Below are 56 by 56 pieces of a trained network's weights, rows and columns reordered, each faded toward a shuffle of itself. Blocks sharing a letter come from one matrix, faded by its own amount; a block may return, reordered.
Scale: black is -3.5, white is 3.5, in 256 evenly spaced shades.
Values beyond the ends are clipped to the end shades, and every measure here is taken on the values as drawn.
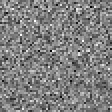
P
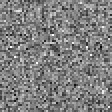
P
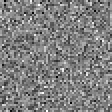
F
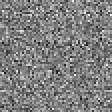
P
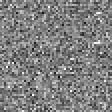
P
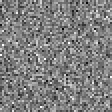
F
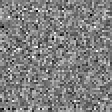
P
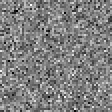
F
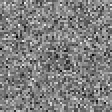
F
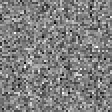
F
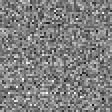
P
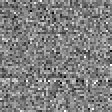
P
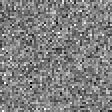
F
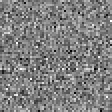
P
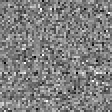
P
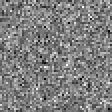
F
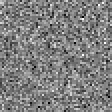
F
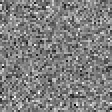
F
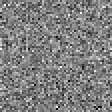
F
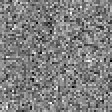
F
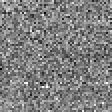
P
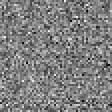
P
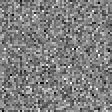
F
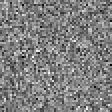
F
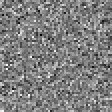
F
